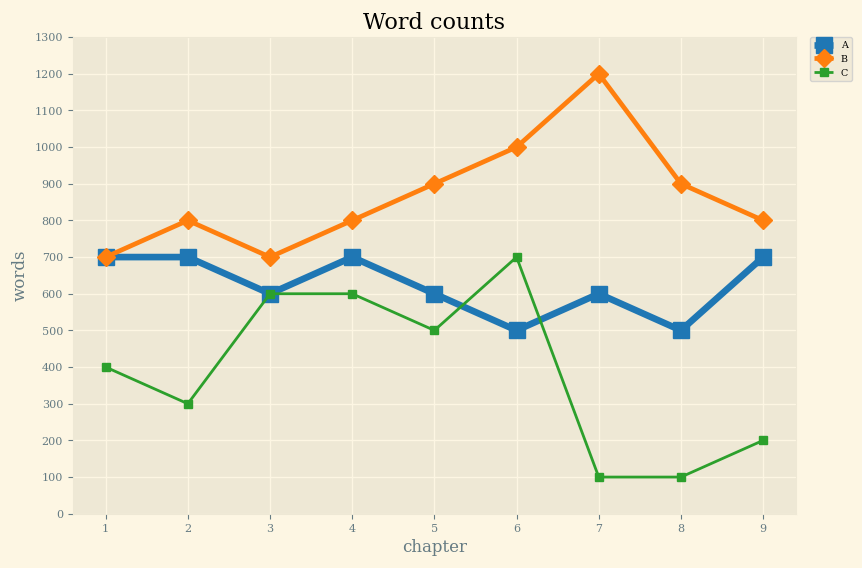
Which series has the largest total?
B
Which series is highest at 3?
B
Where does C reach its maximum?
6
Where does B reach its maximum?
7
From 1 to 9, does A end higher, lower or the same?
the same
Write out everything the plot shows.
Title: Word counts
x-axis: chapter, ticks 1 2 3 4 5 6 7 8 9
y-axis: words, ticks 0 100 200 300 400 500 600 700 800 900 1000 1100 1200 1300
Legend: A, B, C
Values:
A: 700 700 600 700 600 500 600 500 700
B: 700 800 700 800 900 1000 1200 900 800
C: 400 300 600 600 500 700 100 100 200
